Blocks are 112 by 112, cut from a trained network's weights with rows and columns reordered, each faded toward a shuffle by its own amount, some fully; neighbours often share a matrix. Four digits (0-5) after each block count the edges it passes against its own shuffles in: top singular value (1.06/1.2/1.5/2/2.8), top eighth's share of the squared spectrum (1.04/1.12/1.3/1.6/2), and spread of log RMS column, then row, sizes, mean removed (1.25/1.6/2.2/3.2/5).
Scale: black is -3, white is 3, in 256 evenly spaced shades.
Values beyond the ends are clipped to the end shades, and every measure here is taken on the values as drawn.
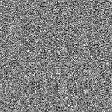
4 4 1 2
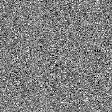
3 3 2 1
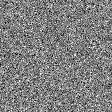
0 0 0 0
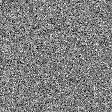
0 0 0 0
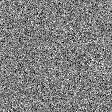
1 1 0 0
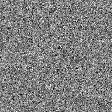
2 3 1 1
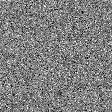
0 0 0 0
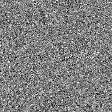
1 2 0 2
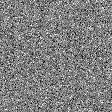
0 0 0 0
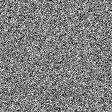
0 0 0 0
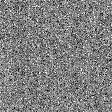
1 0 0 0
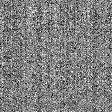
3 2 0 2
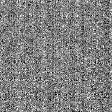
3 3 1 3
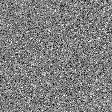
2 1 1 0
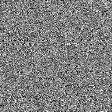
2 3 0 3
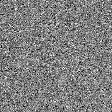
1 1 0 1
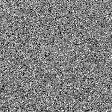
1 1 0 1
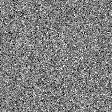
2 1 1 0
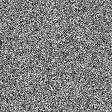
1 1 0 0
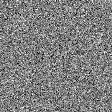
1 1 0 1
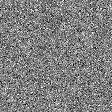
1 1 0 1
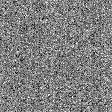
1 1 0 0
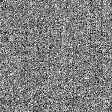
2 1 0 1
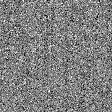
1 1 0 0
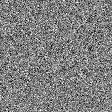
1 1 0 0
